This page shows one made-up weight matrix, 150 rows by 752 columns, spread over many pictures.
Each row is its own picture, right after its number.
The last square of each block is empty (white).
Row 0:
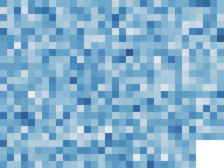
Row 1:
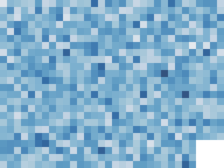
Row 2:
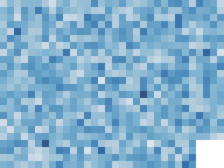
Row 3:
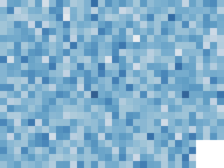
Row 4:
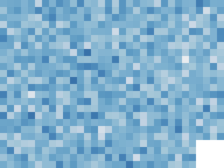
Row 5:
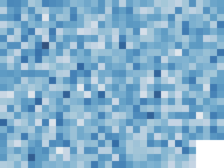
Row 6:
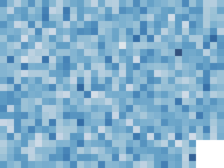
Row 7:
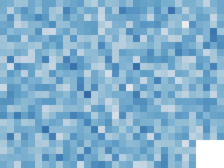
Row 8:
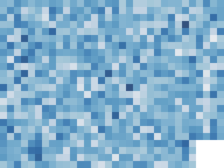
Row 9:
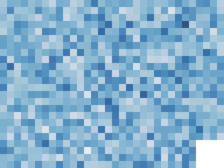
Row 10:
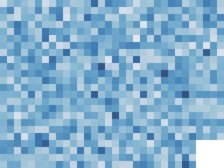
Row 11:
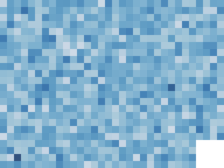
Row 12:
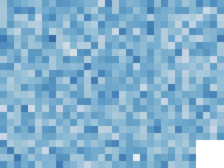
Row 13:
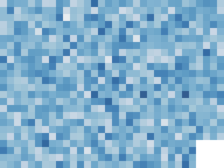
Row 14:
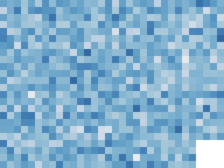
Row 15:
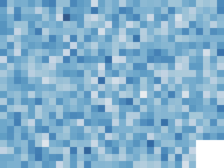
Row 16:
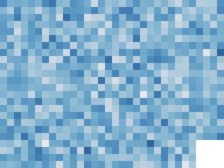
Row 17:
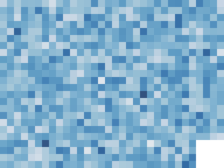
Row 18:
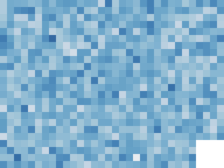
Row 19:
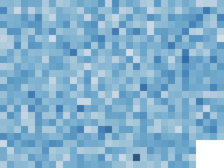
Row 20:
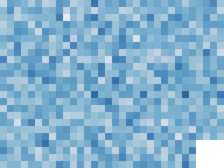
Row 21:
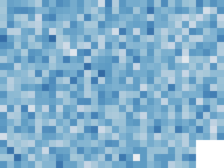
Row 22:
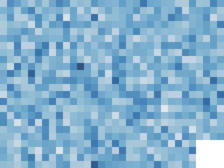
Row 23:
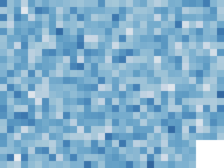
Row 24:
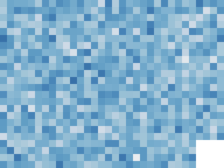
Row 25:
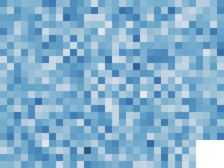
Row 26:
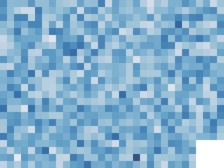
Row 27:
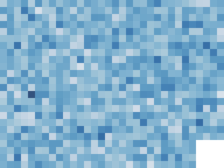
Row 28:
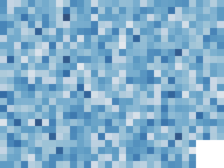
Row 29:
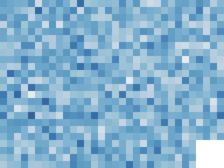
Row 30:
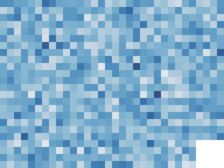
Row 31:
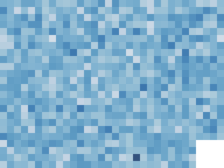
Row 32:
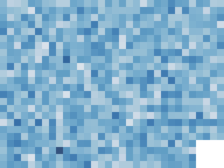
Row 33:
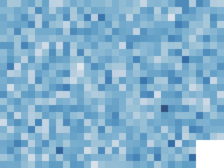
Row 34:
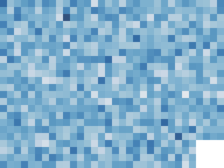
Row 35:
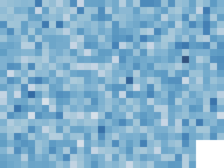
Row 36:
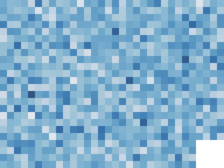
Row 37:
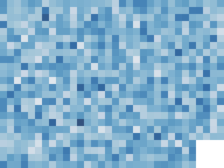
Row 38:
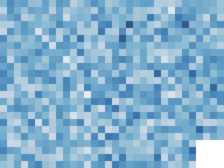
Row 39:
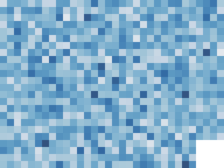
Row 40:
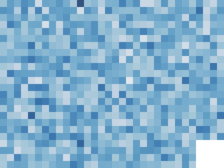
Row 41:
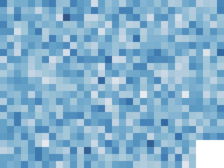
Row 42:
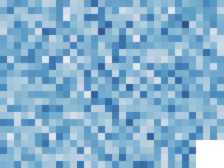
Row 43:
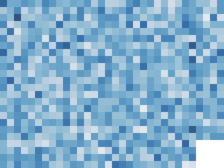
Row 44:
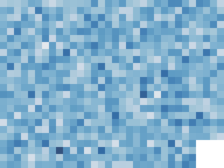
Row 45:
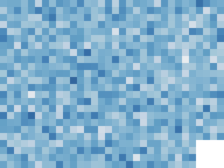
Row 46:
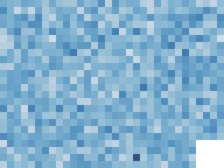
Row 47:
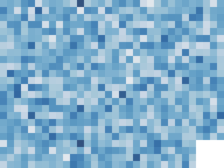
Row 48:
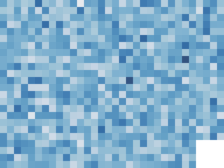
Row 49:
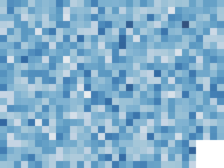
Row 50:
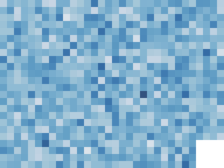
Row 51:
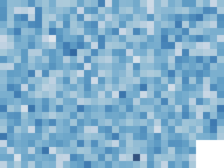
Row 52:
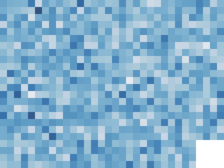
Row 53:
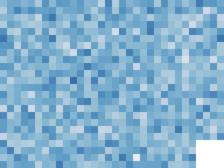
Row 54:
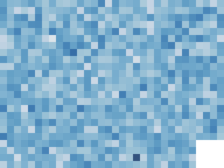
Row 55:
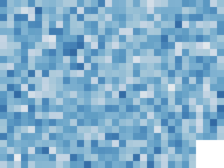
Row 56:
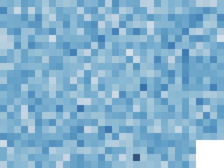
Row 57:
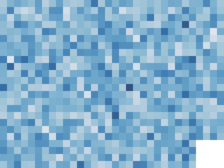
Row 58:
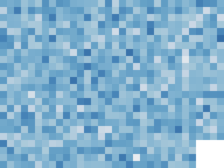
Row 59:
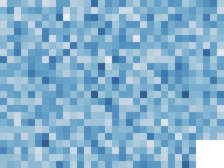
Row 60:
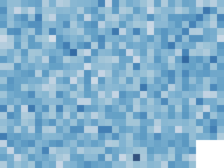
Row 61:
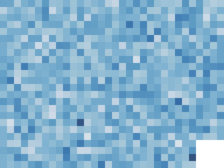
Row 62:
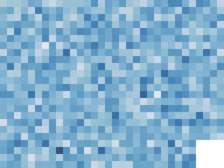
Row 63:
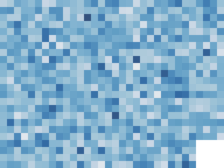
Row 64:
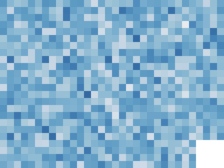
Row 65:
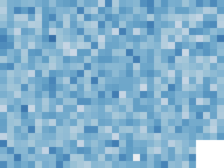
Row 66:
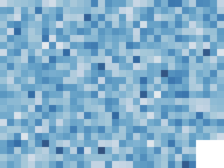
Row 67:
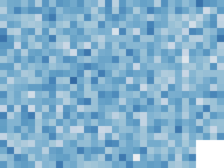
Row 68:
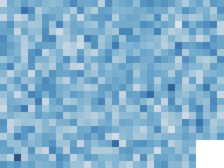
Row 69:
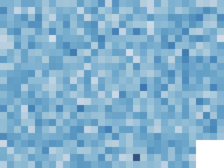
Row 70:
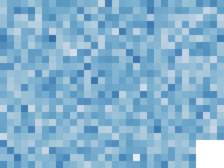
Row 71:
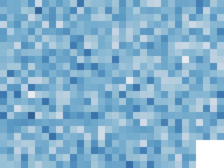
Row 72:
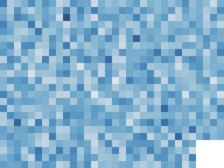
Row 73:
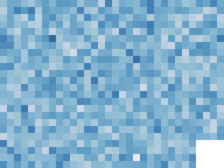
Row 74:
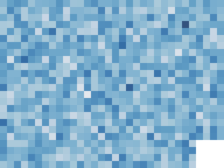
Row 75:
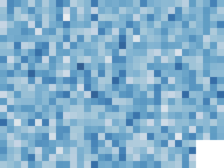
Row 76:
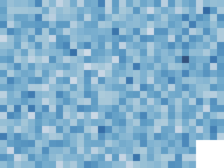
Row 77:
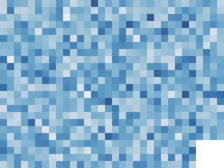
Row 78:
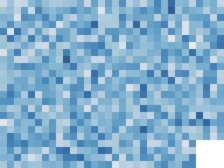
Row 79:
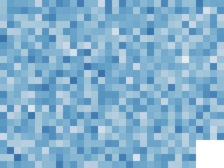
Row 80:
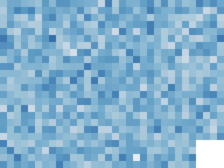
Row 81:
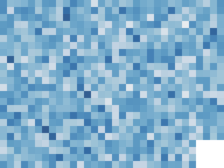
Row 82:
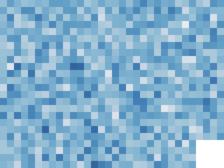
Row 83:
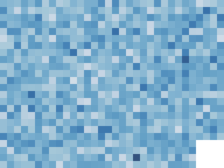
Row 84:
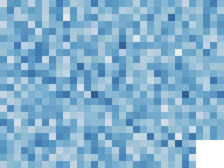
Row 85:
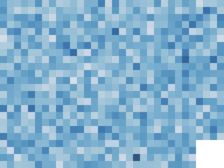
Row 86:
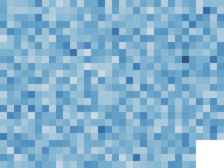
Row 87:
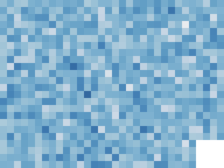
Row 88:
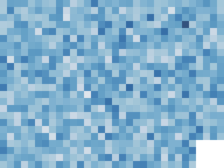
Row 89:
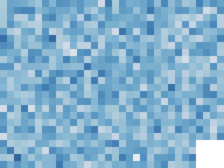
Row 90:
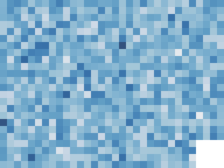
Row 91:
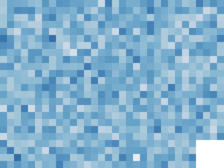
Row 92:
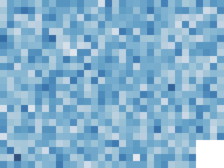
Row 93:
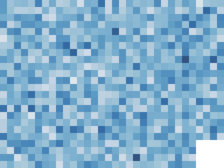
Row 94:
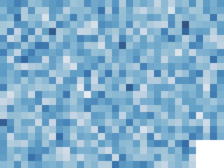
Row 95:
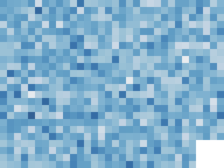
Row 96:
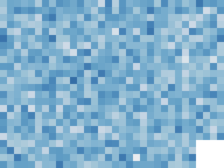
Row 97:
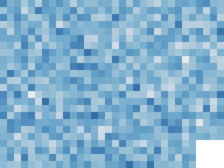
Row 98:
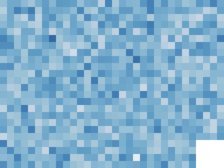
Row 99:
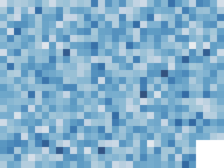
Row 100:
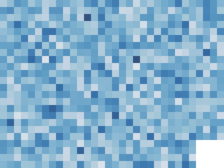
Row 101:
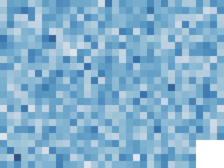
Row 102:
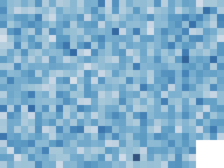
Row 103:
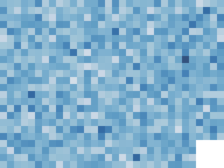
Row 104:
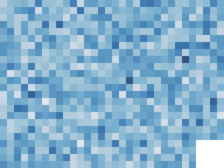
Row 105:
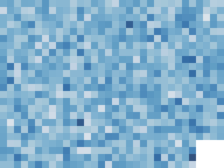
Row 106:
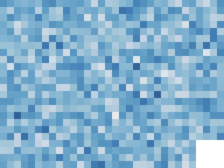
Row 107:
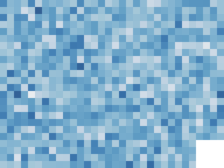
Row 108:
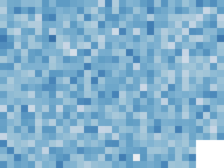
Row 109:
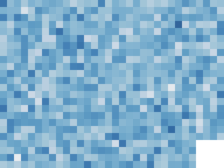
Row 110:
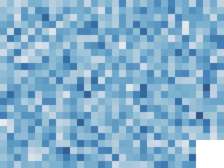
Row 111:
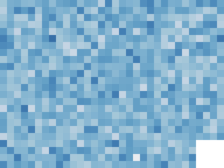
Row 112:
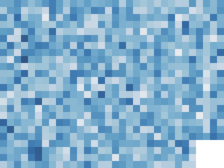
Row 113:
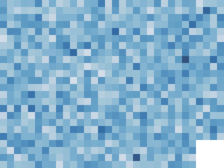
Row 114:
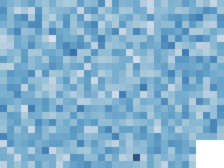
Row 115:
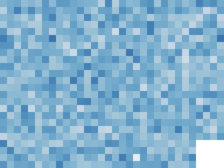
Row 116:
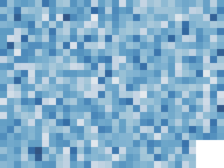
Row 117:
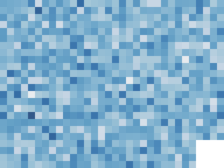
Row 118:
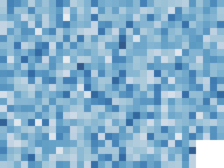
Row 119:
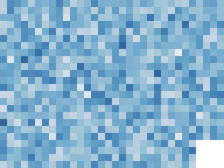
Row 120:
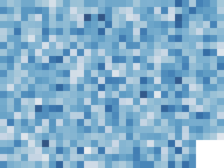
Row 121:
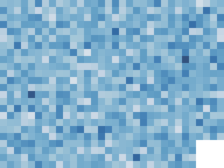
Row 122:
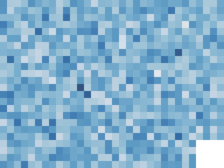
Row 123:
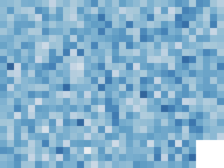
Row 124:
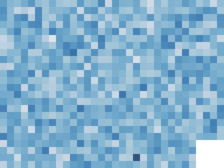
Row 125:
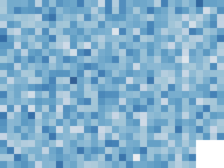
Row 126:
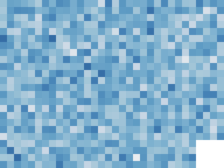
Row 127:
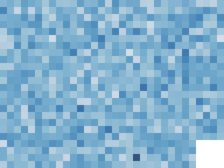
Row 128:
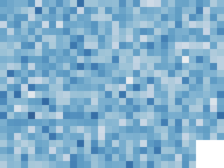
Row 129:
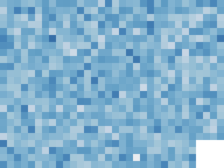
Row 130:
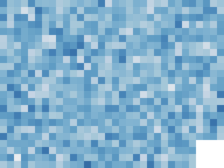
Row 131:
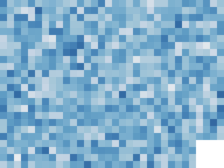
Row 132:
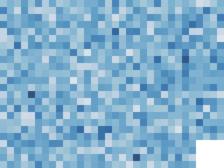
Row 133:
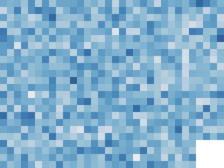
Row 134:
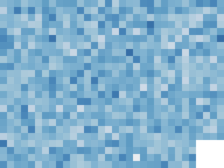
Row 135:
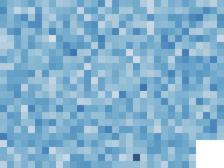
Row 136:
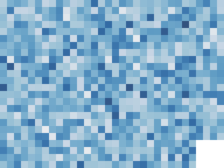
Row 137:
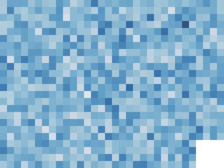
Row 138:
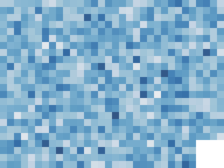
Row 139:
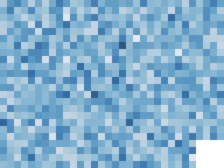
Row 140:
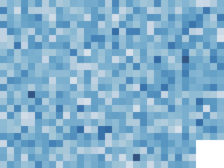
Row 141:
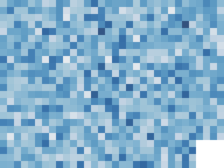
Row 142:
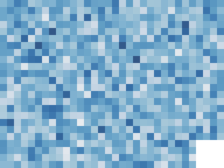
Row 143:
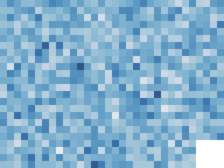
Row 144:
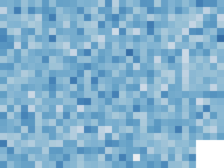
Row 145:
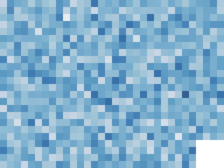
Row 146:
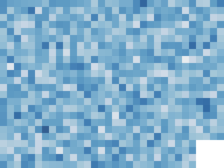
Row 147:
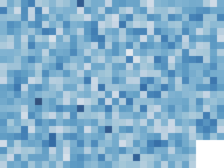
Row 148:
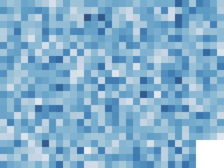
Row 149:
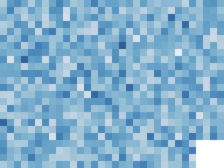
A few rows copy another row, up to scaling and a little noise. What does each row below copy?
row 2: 17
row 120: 148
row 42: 141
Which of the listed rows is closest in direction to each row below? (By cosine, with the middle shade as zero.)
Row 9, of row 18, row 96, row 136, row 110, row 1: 136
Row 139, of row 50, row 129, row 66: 50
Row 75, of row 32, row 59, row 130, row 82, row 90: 90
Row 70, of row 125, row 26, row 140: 125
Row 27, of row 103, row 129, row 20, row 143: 103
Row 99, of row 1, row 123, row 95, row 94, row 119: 1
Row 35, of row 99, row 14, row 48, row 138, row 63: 48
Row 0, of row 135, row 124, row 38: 38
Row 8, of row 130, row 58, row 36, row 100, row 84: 100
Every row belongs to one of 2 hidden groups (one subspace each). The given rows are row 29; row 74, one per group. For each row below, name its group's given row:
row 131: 29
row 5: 74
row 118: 74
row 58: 29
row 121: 29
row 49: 74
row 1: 74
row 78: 74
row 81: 74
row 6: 74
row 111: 29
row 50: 74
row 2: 74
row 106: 74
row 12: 29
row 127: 29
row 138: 74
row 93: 29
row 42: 74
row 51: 29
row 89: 29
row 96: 29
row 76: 29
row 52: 29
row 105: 74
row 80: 29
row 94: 74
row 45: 29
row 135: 29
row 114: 29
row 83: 29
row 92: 29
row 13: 74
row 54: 29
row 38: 74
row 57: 74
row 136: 74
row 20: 74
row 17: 74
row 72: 74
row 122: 74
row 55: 29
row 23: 29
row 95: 29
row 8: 74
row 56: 29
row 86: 29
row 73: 29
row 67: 29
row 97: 29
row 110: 74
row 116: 74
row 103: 29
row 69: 29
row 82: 74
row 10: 74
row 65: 29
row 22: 74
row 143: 74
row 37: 74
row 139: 74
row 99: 74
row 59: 74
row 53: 29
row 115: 29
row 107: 29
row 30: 74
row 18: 29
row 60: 29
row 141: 74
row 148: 74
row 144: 29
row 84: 74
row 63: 74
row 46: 29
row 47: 29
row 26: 29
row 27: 29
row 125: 29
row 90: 74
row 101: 29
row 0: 29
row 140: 29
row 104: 29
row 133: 29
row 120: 74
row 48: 29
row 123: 74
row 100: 74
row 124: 29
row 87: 74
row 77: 74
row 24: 29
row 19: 29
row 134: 29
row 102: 29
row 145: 74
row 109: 29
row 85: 29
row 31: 29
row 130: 29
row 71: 29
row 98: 29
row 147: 29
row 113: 29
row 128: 29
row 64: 74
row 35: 29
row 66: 74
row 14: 29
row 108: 29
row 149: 74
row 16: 74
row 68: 29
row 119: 74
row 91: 29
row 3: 74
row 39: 74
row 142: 74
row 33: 74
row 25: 74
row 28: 74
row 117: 29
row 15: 74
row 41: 74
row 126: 29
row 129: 29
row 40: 29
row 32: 74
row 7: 74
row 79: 29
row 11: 29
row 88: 74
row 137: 74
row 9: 74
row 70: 29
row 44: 74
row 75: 74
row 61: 74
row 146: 74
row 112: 74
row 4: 29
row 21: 29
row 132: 29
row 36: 29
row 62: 74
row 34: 74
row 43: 74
